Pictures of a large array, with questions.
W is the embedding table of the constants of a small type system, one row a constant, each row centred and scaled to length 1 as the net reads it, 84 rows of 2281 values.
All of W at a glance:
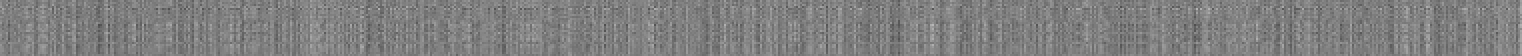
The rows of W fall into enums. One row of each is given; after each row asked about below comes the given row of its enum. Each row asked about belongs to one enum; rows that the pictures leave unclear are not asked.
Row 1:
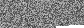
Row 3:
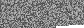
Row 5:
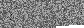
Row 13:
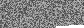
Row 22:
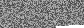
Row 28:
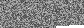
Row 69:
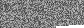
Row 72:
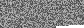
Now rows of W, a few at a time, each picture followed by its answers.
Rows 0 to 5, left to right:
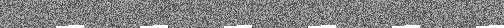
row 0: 22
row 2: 69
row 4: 1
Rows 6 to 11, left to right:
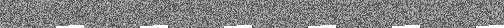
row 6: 1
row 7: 1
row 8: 69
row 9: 72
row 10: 3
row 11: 3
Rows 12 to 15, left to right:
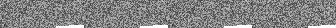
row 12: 13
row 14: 13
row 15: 3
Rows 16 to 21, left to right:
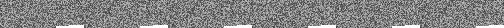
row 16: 72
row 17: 13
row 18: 13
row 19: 3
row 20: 69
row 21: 13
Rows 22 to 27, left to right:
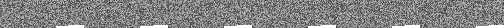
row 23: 28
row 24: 3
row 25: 72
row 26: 69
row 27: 13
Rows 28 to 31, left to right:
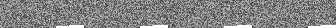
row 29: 72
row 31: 72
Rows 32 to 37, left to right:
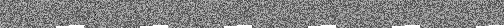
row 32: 1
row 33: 5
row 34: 1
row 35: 72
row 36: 22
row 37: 22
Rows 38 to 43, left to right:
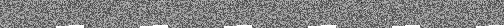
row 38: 22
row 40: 22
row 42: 28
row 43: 22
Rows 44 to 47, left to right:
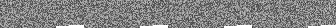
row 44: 72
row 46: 3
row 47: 69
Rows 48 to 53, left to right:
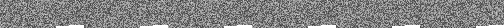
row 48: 1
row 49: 13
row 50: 1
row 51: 1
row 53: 3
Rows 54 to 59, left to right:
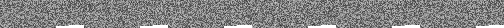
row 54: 22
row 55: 69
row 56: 72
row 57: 1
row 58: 22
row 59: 22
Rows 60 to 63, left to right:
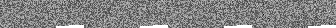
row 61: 13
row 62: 22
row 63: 5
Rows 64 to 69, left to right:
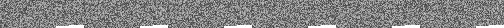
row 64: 13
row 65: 3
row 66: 3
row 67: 72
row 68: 22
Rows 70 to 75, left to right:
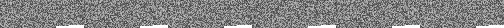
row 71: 3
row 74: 3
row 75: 72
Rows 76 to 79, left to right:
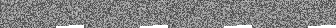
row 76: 3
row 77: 13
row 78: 13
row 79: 22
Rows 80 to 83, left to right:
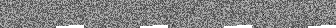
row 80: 72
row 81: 72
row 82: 13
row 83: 5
